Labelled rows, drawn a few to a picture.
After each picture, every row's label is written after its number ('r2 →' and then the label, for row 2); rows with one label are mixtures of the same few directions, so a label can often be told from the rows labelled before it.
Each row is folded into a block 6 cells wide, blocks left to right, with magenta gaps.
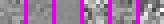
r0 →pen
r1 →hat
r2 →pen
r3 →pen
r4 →pen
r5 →hat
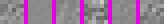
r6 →hat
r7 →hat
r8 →hat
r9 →pen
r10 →hat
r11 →hat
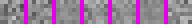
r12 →hat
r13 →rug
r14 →rug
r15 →pen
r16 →pen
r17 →rug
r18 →pen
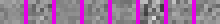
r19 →pen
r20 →hat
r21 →pen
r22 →hat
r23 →pen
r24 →hat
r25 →rug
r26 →hat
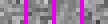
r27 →pen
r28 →pen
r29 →hat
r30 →rug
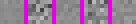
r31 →rug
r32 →hat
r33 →hat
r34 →rug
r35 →pen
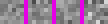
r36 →hat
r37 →rug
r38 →rug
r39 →rug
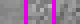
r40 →pen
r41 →hat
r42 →hat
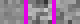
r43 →rug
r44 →pen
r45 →rug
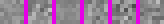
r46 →pen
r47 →hat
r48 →pen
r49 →hat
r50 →hat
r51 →pen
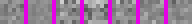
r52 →hat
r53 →hat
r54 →rug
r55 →pen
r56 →rug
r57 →rug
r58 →rug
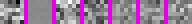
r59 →pen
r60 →pen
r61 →pen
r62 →pen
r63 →hat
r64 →pen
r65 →hat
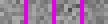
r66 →pen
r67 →hat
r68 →hat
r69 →pen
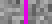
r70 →pen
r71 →hat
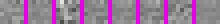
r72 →pen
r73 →rug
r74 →rug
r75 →pen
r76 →pen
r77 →pen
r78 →hat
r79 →pen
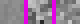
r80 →hat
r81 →rug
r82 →rug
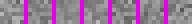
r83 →pen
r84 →pen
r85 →rug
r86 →rug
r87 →pen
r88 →hat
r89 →hat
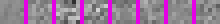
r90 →hat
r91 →hat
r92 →pen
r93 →hat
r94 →pen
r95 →rug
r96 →rug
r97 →hat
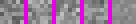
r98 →pen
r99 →pen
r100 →hat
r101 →pen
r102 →hat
